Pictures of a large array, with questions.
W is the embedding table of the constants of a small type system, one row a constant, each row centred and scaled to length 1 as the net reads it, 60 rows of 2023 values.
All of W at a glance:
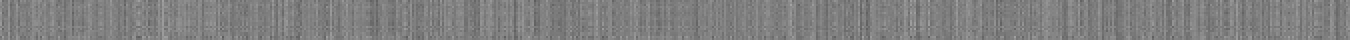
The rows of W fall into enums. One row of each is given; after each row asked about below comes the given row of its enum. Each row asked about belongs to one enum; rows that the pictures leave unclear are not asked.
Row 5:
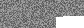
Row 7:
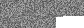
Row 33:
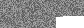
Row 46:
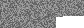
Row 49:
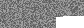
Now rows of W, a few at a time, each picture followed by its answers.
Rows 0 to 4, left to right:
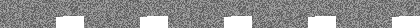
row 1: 5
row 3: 46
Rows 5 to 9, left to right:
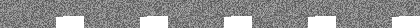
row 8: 7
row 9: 49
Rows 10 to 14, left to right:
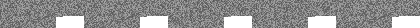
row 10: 46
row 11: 46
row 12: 33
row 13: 49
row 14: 46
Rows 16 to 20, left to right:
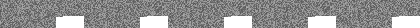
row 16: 46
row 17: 49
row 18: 49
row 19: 49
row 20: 33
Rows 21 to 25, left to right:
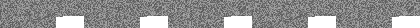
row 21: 46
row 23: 49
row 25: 49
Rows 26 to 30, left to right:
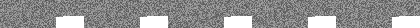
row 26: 5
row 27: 5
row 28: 46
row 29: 33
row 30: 49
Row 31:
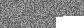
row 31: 7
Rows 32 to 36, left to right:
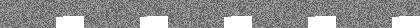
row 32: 5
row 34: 49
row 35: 5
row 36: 49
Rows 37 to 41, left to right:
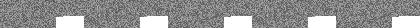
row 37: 5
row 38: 33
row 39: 46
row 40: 33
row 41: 46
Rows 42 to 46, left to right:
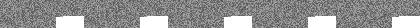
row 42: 33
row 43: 33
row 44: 49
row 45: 5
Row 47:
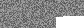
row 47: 5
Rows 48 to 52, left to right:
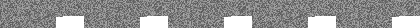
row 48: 46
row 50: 49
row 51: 46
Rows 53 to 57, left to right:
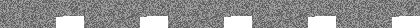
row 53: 49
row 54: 46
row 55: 46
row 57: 49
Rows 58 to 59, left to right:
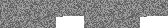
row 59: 46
